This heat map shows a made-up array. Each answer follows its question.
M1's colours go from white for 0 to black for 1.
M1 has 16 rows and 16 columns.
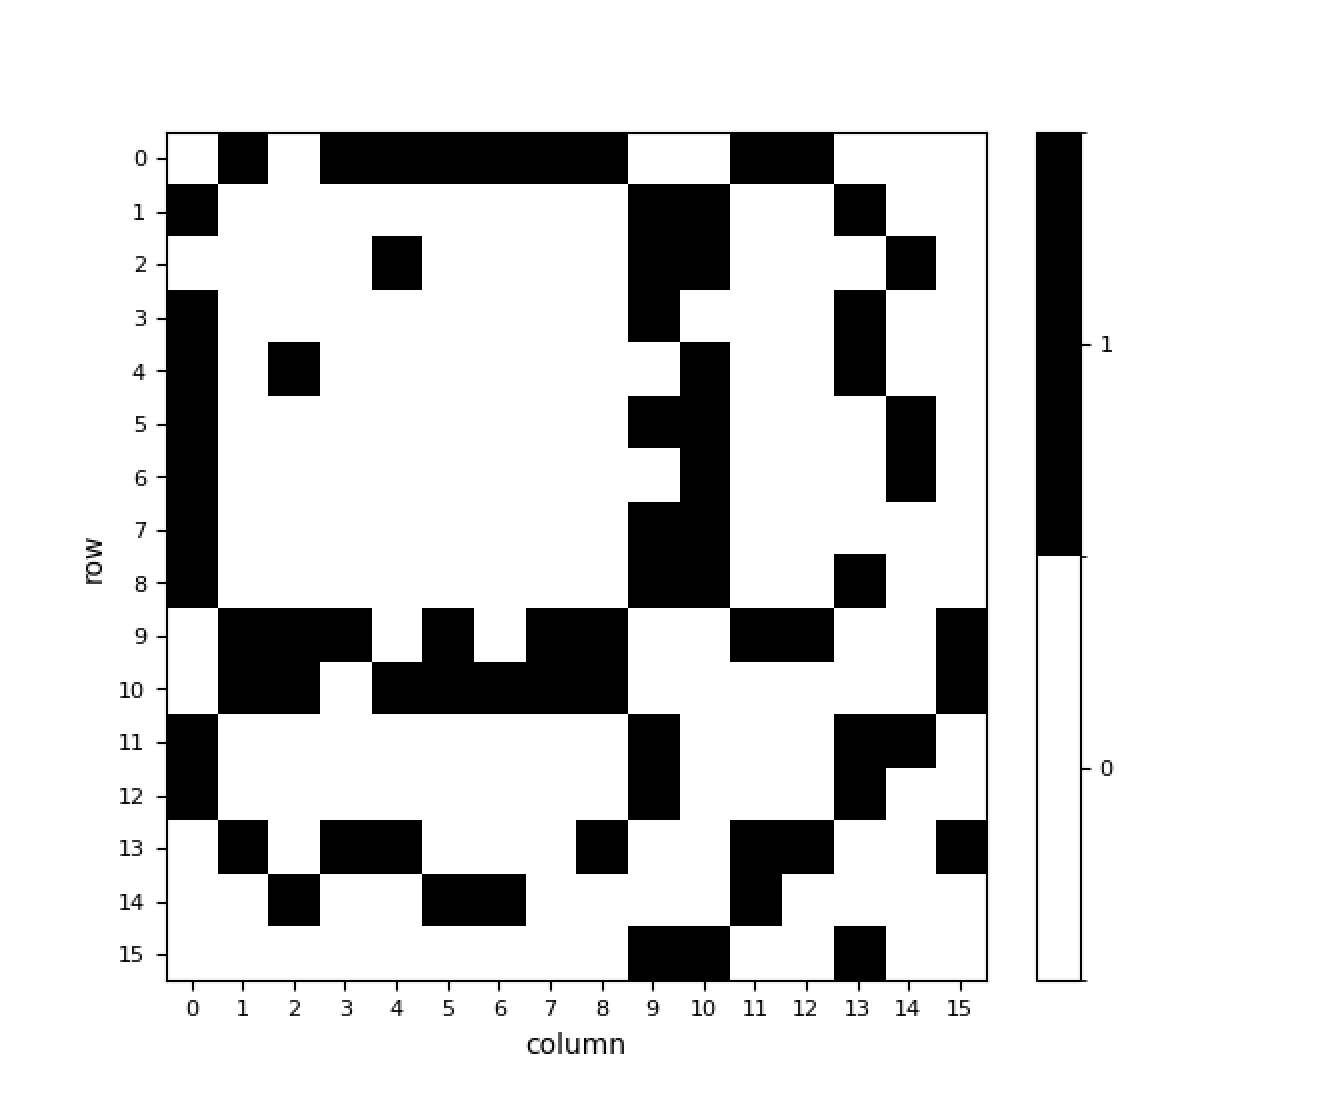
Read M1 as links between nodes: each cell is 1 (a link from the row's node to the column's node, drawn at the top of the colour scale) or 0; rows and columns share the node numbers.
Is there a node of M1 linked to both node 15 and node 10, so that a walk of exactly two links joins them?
no
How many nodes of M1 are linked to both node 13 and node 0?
6
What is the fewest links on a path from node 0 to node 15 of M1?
3
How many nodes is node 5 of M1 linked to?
4
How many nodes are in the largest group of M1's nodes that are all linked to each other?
3
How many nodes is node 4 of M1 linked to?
4
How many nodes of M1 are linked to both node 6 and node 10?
0
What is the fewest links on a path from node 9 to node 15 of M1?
1
